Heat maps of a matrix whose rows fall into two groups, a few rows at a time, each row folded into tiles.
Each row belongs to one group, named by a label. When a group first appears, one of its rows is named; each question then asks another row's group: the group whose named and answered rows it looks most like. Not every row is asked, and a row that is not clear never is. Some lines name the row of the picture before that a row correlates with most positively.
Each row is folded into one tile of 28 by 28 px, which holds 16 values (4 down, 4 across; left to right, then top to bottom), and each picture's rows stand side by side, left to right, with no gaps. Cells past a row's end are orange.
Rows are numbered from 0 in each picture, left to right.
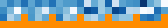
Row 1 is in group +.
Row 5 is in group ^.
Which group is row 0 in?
+
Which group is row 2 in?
+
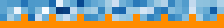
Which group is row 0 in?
+
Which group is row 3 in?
^
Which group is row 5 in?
^
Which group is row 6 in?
^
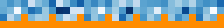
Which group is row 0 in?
+
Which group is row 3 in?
+
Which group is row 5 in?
+
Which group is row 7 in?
+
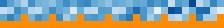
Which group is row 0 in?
^
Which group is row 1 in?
^
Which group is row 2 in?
+
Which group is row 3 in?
^
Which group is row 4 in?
^
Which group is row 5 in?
+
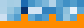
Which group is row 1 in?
^
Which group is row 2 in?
+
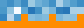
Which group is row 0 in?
+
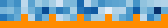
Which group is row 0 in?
^
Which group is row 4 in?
^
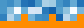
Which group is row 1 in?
^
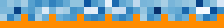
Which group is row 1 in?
+
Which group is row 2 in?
^
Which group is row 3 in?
^
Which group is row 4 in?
^
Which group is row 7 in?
^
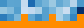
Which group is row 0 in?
^
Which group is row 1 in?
^
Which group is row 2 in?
^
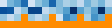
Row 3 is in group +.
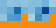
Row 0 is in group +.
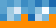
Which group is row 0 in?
+
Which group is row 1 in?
+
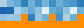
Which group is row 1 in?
+
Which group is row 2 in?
+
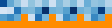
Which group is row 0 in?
^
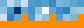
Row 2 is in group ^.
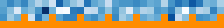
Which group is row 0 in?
+
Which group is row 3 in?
^
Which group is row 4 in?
+
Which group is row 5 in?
^
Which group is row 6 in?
+
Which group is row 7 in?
^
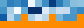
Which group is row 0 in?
+
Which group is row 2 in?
^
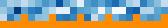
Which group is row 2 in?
^
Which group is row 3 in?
+
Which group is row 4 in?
^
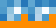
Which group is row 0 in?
+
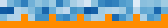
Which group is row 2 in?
^
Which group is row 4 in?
^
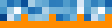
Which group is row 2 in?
^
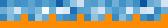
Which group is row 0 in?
+
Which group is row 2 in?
^
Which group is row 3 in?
+
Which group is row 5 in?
^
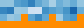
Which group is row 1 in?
^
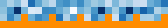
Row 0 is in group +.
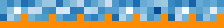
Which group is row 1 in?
^
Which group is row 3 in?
^
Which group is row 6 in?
+
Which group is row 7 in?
+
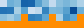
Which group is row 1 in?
^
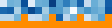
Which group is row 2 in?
+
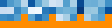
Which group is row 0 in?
^
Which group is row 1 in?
^
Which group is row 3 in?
^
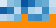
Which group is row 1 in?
^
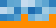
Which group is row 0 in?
^
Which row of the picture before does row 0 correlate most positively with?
1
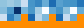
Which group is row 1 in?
+
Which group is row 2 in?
+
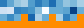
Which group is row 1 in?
+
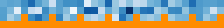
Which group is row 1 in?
^
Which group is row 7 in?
+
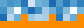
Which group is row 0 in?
+
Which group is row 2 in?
+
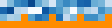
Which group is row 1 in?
^
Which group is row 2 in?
+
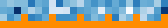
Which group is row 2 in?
^
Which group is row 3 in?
+
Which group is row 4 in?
+
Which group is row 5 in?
^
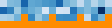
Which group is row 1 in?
+
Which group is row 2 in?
^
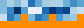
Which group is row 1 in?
^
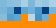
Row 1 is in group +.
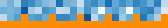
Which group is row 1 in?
^
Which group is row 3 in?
+
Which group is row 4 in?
+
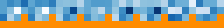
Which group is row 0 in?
+
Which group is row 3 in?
+
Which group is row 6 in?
^
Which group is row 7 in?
^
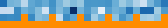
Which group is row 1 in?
+
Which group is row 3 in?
+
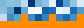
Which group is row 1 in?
^
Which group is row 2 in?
^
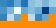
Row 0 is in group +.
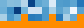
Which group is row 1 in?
^
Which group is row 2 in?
+
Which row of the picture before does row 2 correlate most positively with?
0
